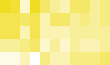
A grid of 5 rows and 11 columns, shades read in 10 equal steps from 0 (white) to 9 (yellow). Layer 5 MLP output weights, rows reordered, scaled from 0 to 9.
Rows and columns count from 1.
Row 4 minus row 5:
3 3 2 6 -3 1 -1 -1 -2 -2 -2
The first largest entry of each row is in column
1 1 1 4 11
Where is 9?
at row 1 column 1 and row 1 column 4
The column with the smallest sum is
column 7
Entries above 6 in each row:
3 3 3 0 0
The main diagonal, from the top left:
9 7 3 6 5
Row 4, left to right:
4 4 5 6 2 4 2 4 3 3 4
